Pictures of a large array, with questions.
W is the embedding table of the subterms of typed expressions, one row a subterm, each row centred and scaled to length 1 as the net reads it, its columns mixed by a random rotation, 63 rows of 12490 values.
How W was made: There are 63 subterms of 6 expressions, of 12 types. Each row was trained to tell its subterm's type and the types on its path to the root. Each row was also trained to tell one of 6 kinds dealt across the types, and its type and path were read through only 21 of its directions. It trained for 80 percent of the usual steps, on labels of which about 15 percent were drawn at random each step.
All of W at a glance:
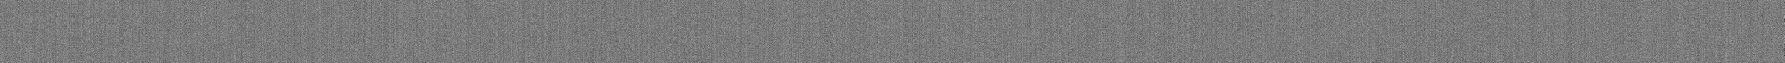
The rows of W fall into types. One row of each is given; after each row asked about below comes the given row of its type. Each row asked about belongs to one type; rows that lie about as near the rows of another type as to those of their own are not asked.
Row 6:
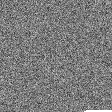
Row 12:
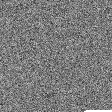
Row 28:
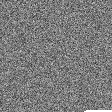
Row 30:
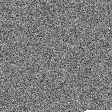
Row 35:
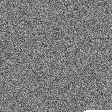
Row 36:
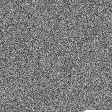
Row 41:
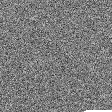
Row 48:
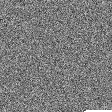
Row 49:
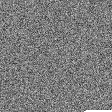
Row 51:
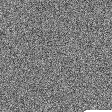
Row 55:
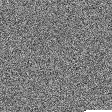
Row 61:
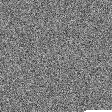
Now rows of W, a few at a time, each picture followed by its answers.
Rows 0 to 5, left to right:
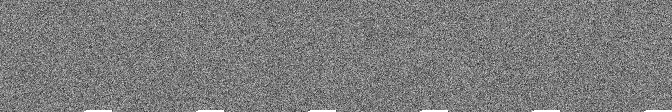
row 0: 28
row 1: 51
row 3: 12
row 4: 6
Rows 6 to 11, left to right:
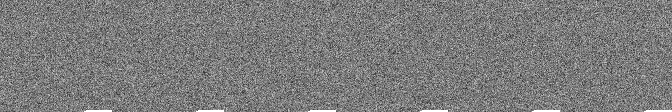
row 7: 61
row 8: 48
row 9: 36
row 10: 12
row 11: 48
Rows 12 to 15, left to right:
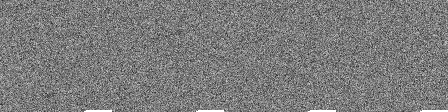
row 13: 61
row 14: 41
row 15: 6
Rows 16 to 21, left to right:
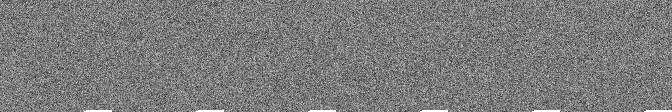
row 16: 6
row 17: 36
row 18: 48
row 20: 48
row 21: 48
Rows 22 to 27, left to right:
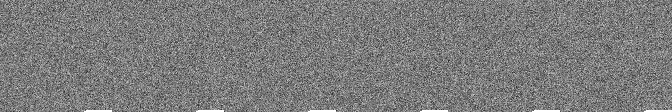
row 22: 30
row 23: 41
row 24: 6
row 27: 51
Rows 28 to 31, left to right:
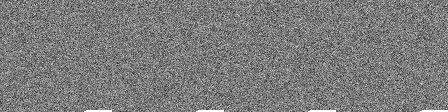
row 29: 12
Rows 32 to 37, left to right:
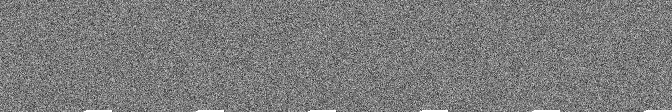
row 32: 12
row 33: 36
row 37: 41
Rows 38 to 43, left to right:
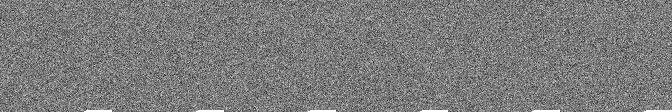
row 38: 61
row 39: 41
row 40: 35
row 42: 36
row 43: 35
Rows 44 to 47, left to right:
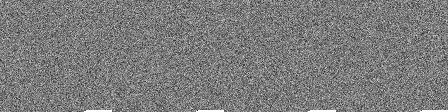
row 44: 55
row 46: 12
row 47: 6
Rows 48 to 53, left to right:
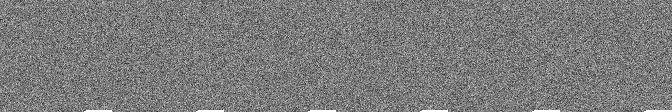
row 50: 55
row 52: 61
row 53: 55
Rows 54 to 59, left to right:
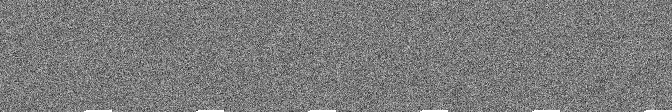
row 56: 41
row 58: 61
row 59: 51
